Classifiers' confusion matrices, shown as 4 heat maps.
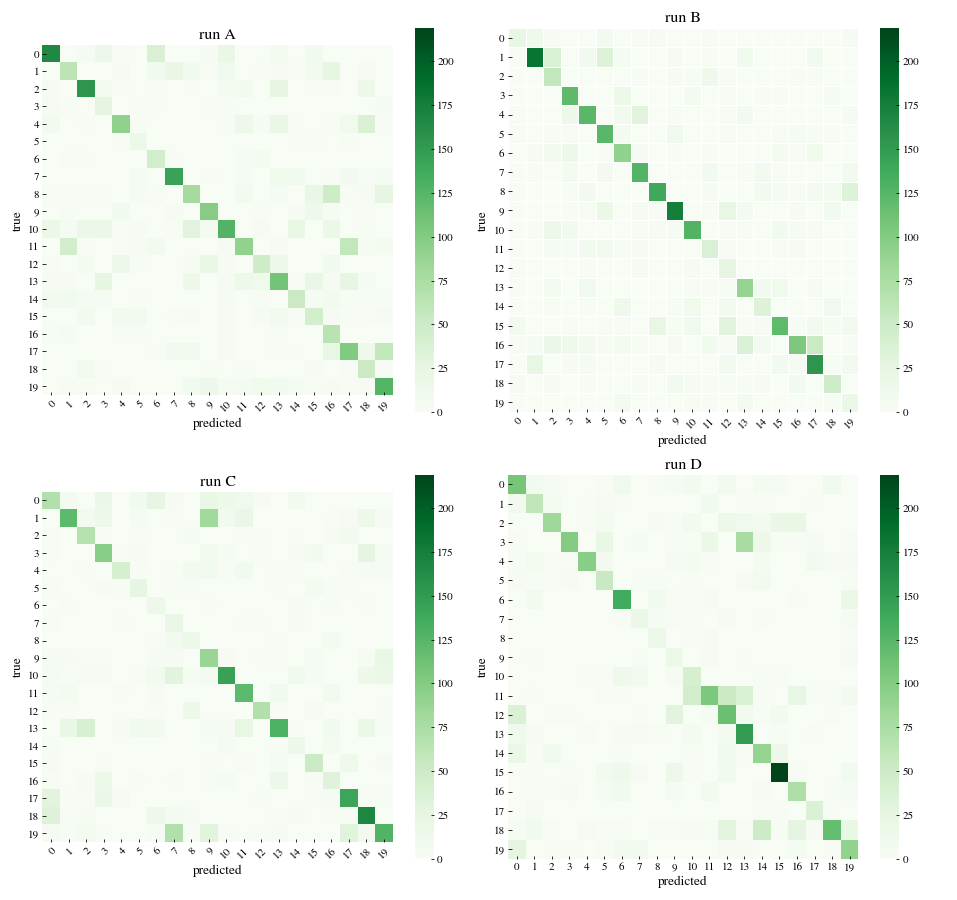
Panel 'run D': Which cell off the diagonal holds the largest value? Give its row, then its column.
3, 13
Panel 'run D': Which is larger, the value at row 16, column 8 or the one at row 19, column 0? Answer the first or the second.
the second
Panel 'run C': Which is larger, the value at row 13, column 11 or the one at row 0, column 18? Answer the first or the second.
the first
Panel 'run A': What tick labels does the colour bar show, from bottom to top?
0, 25, 50, 75, 100, 125, 150, 175, 200
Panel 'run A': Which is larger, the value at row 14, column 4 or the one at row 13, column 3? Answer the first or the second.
the second
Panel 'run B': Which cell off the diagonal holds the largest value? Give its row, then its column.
16, 17
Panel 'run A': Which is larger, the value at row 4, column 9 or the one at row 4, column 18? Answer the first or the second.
the second
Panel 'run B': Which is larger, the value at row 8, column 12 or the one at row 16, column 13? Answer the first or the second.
the second
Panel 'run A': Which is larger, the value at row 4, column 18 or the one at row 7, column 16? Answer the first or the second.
the first
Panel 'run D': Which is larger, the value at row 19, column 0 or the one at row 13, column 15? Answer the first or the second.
the first
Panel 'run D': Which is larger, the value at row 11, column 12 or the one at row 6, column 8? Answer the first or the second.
the first
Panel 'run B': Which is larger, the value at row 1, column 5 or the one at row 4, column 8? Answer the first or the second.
the first
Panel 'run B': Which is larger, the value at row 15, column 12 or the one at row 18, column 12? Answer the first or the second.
the first
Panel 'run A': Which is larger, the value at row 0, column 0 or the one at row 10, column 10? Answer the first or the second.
the first
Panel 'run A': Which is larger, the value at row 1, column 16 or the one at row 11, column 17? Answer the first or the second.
the second
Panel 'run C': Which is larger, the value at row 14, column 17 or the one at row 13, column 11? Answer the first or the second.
the second
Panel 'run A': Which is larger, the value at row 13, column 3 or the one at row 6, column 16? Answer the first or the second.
the first
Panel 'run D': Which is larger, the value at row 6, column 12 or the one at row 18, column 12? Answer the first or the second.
the second
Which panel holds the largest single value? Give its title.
run D
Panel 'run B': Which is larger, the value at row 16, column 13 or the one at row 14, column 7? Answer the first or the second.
the first
